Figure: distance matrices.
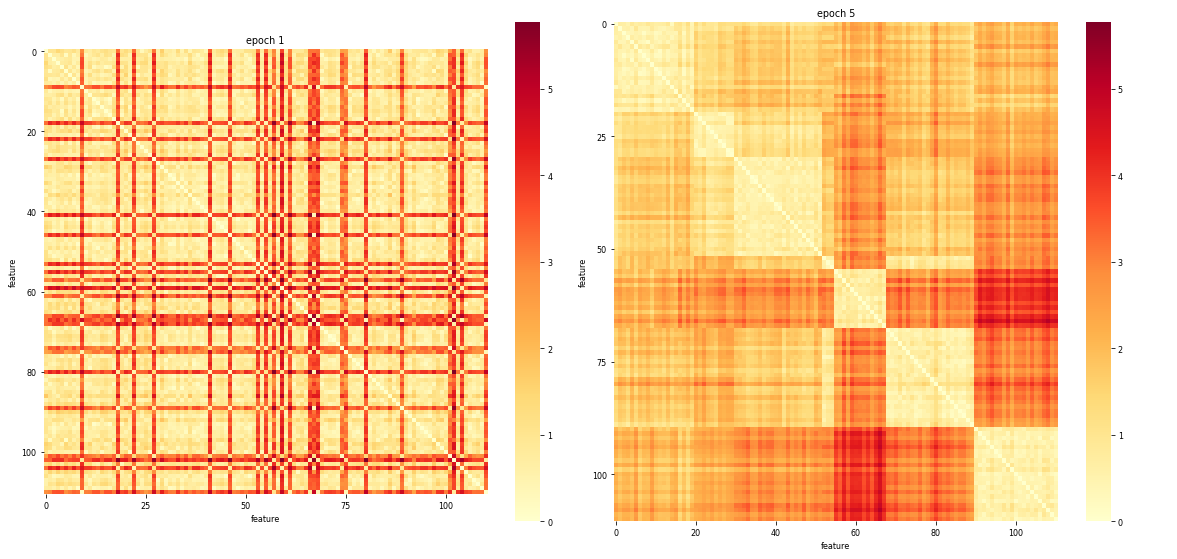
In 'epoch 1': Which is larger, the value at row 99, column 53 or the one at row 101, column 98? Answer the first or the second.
the first
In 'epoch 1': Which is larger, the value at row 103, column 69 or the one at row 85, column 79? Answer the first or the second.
the first
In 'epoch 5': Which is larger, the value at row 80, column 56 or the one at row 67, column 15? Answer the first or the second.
the first
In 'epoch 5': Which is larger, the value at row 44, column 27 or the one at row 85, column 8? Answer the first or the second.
the second
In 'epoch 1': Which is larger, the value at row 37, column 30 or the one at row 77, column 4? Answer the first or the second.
the second
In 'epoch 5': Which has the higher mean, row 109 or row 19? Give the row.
109
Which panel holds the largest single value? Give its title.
epoch 1
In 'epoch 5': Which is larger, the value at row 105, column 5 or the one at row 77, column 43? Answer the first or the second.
the first
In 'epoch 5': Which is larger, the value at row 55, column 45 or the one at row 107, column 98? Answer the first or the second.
the first
